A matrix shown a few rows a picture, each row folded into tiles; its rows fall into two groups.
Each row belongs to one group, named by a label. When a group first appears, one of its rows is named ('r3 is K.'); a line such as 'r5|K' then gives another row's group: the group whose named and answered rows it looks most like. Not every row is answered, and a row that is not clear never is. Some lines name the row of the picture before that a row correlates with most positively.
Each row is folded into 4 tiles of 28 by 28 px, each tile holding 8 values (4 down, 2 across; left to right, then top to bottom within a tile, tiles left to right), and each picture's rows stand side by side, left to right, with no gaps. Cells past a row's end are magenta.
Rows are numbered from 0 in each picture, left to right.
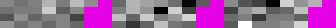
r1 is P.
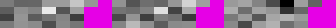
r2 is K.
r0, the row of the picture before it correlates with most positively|0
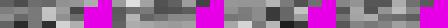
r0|K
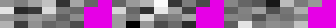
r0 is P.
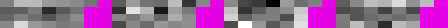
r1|P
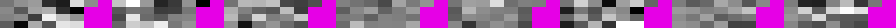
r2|P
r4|P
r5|K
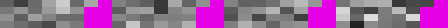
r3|P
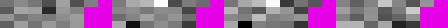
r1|P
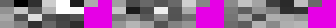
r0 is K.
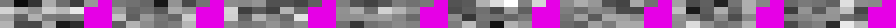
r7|K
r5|K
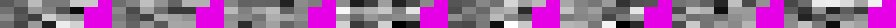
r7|K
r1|K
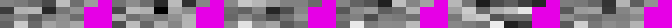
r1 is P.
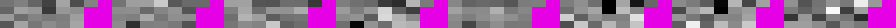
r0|P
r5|P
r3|K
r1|P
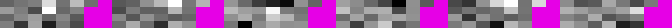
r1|K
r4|K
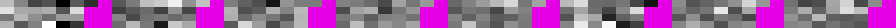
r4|K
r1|K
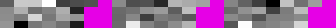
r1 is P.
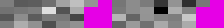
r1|P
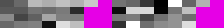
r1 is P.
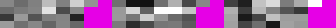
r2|K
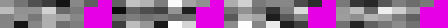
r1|K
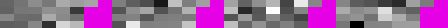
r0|K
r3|K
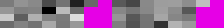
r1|K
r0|P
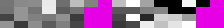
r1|K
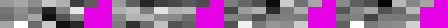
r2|P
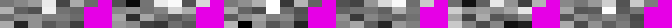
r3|K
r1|K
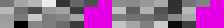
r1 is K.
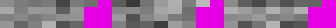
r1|K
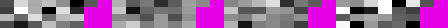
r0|P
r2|P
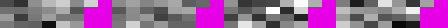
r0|K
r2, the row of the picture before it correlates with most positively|1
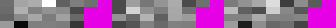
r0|P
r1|P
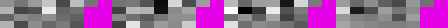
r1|P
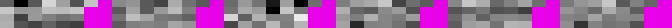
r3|P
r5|P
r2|P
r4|K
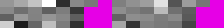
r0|P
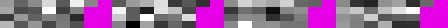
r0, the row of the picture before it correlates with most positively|1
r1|P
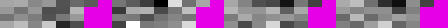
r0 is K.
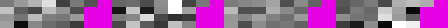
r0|P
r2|P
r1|K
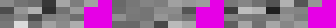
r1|K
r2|P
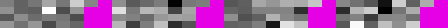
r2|K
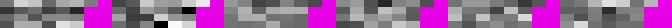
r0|K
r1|K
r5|K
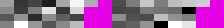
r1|K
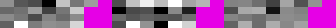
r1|K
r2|P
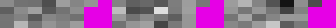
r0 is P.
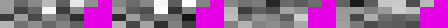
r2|P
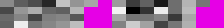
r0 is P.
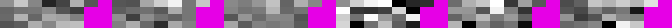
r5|K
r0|K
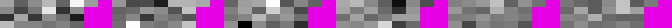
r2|P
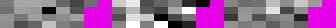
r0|P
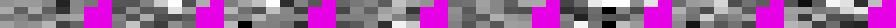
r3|K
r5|K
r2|P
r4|K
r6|P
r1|K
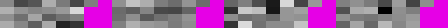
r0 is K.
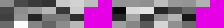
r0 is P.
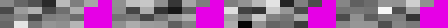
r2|P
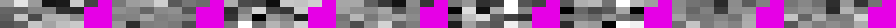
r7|P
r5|K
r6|P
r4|K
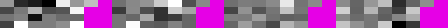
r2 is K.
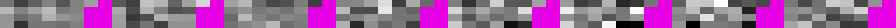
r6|P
